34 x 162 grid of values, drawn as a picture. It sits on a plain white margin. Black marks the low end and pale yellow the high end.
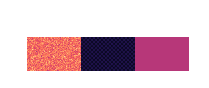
The table splits into one row of 3 panels. Panel 1,1: high, fine-grained. Panel 1,2: very low, checkered, faint in contrast. Panel 1,3: middling, flat.
